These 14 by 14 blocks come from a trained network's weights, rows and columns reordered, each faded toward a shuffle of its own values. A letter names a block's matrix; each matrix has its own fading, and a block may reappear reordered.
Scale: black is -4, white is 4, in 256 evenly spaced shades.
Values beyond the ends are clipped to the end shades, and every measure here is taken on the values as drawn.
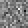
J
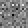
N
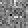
N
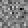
N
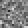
J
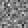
J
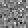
J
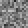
J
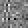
N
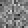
J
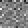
N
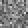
J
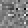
N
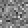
J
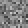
J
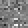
N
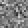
J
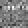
N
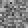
J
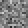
N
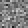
J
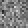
J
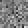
J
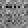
N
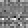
N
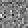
J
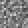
J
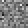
N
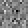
N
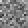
N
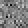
N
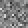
J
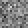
J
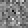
J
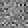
N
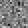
J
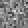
N
